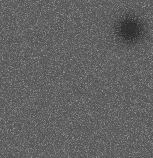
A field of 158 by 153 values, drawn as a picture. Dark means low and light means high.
Overall the values sit about 40% of the way up the scale. There are no regular stripes. One dip sinks in the top right. The halves do not mirror each other. The ninth with the lowest average is the top right.
